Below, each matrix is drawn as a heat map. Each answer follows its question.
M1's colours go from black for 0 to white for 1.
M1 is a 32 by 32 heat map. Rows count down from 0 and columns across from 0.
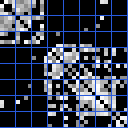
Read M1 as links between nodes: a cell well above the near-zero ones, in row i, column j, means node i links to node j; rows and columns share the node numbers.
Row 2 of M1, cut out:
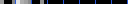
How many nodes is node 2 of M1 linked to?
7
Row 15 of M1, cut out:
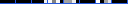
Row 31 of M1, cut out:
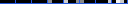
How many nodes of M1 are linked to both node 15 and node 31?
3
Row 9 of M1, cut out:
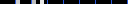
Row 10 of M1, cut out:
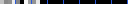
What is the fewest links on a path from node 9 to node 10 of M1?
1
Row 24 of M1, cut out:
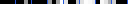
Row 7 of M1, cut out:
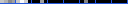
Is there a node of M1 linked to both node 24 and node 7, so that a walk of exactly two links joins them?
yes
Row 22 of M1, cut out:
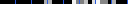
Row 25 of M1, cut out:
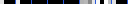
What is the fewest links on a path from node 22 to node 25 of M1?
1
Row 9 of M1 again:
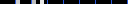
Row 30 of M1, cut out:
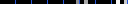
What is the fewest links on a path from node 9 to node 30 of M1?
4
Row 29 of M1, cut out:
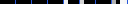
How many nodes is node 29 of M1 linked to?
5
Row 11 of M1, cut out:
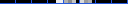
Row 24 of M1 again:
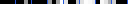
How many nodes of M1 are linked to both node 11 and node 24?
6
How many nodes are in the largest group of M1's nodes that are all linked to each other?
7
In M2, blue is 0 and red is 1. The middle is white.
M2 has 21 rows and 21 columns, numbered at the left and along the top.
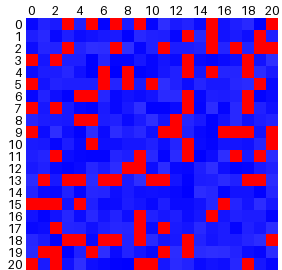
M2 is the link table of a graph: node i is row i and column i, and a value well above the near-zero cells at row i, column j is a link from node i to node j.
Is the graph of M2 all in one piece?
no
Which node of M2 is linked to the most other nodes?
node 13
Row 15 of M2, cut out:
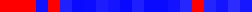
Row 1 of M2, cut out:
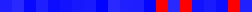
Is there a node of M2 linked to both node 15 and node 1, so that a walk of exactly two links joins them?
no
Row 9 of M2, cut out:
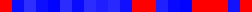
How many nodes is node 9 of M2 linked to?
7
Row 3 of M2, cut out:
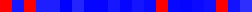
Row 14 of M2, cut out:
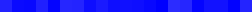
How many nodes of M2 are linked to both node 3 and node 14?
0
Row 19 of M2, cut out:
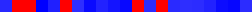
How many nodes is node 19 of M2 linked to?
5
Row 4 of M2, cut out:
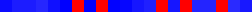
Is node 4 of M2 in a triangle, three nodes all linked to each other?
yes
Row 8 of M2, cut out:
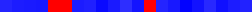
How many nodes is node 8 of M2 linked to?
3
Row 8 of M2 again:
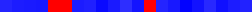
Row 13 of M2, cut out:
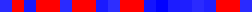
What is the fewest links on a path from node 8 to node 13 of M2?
2
